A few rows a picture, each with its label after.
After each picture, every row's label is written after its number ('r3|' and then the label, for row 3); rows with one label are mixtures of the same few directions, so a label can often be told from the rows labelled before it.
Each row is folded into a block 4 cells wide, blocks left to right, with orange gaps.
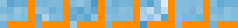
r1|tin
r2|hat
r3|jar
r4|tin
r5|jar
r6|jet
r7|tin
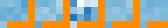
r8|jar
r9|jar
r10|tin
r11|jar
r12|tin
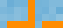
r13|tin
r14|jet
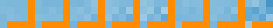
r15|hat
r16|tin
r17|jar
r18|jet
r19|jet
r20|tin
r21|jet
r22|jar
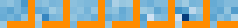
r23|jar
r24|hat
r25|jet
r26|tin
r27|hat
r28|hat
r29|jet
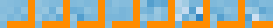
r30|jet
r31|jet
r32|hat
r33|tin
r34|tin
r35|jet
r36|hat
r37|hat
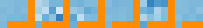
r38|jet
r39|jet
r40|hat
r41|tin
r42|tin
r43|jet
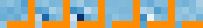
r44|jar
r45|hat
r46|hat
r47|hat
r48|hat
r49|jar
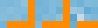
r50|jar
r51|jet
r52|hat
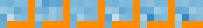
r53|hat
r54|tin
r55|hat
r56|hat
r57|hat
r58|hat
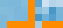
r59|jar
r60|tin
